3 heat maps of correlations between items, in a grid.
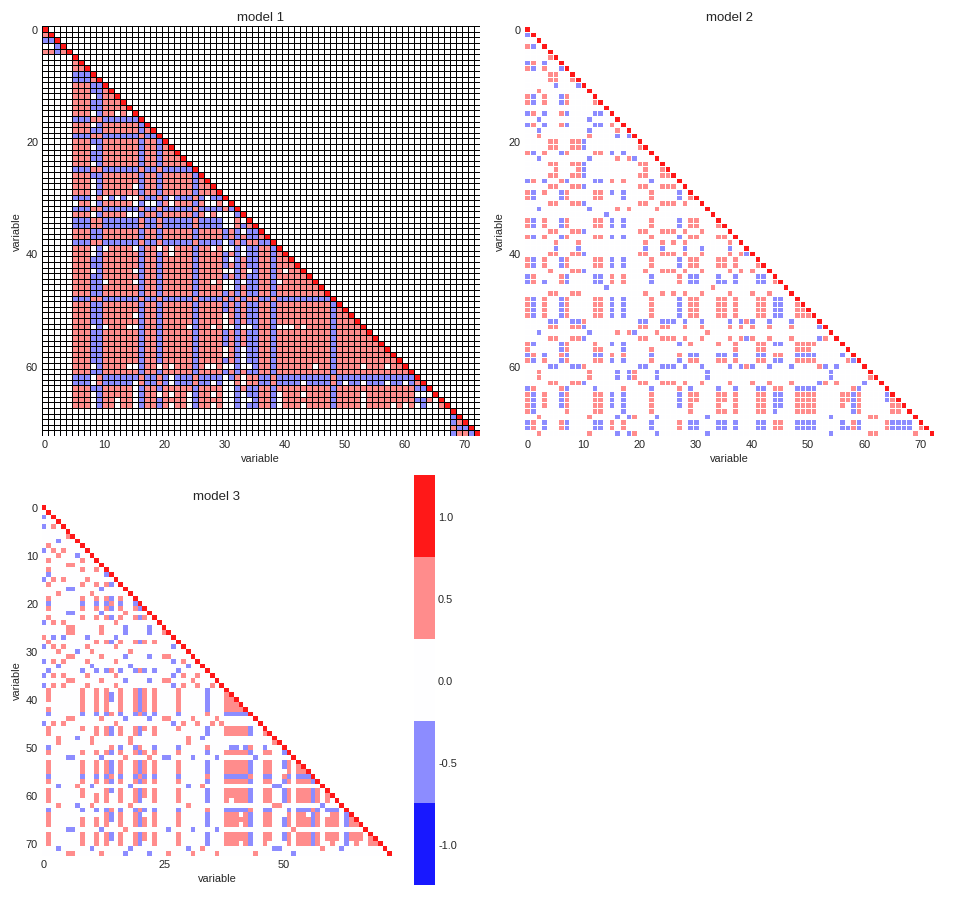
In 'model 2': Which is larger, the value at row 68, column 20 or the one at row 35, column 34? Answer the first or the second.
the second
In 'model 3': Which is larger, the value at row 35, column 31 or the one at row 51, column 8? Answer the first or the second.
the second
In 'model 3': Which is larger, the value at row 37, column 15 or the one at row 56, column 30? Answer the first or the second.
the first
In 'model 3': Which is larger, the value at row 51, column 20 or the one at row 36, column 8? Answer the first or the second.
the second
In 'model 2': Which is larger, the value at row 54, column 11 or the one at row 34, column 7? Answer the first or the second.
the second
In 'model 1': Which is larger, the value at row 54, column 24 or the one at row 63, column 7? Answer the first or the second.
the first
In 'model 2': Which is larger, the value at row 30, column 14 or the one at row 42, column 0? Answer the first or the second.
the second
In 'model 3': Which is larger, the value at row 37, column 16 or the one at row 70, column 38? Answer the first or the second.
the second
